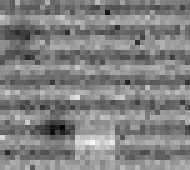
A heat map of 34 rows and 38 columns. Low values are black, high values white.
Dips: two. Stripes: horizontal, repeating 7 times. Odd patch: higher, in the bottom middle. Ninth with the highest average: bottom middle.
